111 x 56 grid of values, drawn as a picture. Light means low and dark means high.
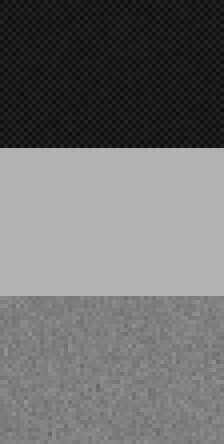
It is made of 3 by 1 panels. Panel 1,1: very high, checkered, faint in contrast. Panel 2,1: low, flat. Panel 3,1: middling, fine-grained, faint in contrast.
